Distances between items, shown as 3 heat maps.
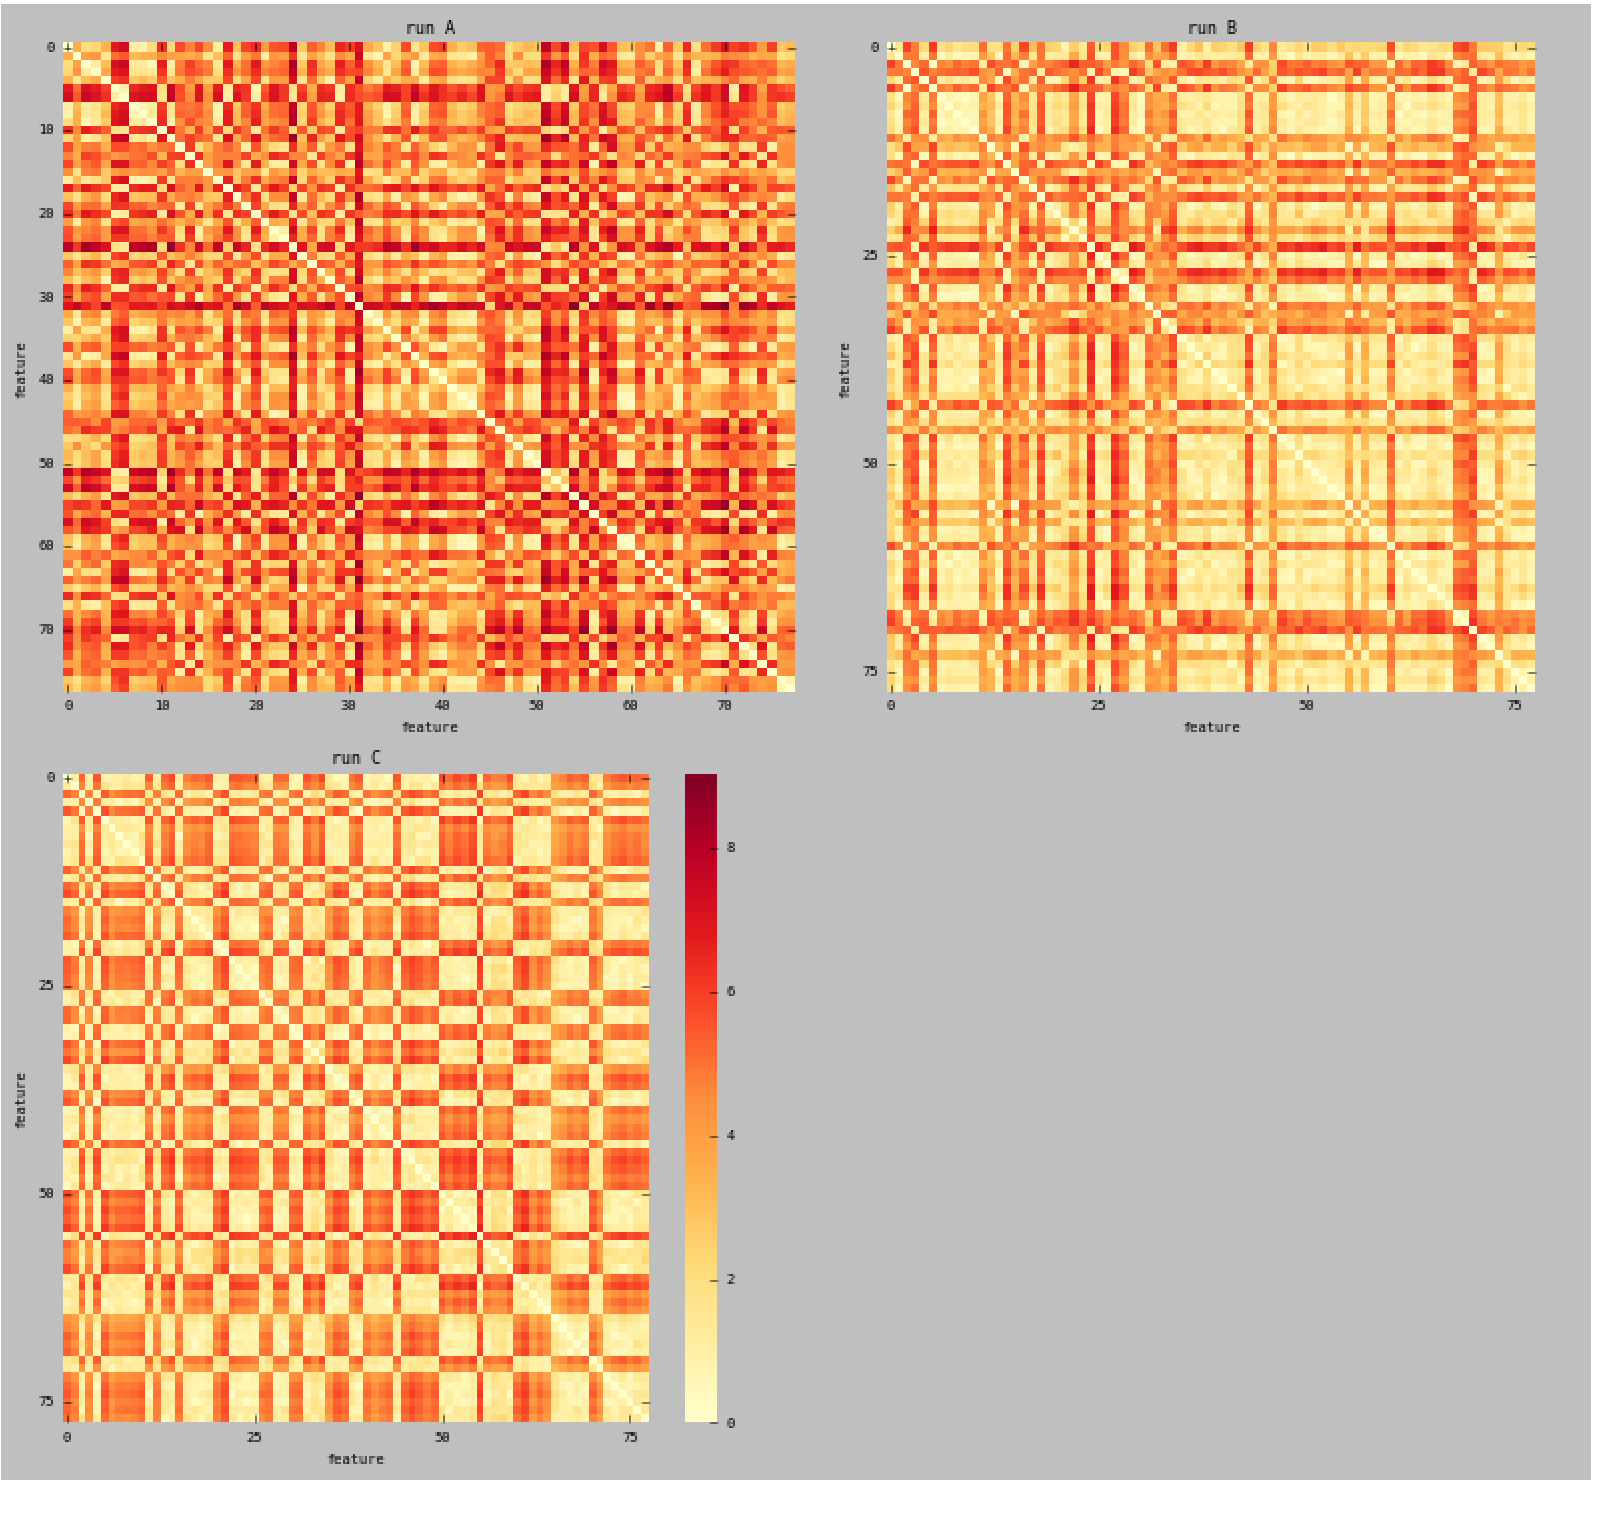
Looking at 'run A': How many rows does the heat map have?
78
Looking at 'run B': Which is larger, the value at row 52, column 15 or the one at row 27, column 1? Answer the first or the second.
the second
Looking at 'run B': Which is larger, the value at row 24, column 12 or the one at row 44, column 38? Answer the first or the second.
the first
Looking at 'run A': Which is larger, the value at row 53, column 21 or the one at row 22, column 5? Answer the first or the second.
the second
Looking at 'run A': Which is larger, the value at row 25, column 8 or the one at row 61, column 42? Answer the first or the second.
the second
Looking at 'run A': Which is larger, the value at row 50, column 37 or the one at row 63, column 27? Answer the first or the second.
the second
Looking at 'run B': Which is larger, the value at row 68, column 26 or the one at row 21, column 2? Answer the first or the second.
the second
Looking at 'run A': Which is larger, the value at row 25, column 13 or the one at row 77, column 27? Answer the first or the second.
the first
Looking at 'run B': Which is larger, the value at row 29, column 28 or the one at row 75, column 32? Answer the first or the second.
the first
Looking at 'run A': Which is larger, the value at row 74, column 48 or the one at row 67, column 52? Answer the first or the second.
the second
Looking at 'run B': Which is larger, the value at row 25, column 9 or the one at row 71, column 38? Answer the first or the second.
the second
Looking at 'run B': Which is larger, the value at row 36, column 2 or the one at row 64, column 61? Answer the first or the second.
the first
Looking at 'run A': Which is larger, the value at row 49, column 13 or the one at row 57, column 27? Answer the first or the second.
the second
